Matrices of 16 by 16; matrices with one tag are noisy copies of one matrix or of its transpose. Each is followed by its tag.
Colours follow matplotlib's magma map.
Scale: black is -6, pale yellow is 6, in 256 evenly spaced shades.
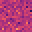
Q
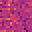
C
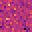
C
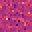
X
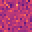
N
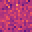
N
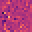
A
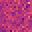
Q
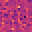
X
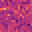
C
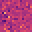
A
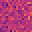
Q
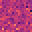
Q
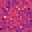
N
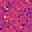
N
